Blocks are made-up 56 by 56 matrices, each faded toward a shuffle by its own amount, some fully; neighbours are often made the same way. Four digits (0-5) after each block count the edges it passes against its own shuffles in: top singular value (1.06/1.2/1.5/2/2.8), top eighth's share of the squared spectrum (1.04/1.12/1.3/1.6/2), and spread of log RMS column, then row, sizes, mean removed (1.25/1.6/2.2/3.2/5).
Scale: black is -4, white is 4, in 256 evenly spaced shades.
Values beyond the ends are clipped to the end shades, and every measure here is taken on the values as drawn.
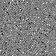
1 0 0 0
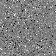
0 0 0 0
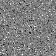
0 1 1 0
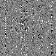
2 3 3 1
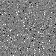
0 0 0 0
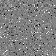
3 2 0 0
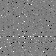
3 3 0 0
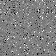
2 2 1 1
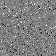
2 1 0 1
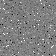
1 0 0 0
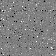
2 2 0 0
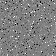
0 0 0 0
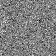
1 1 0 0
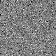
1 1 0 0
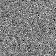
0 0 0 0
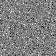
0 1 0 0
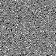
2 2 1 0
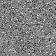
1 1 0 0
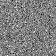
0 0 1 0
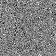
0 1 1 0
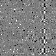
4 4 2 1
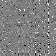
3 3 2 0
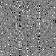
3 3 2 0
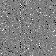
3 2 1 0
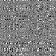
4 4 2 2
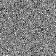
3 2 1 0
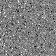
1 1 0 0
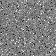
0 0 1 0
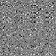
4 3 2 2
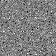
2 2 0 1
